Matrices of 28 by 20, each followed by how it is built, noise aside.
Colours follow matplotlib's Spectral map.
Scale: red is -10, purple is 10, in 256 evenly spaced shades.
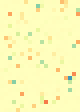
sparse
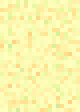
noise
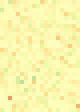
noise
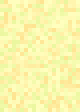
noise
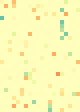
sparse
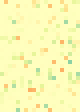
sparse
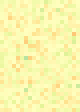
noise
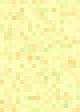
noise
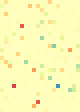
sparse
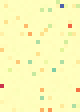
sparse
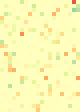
sparse
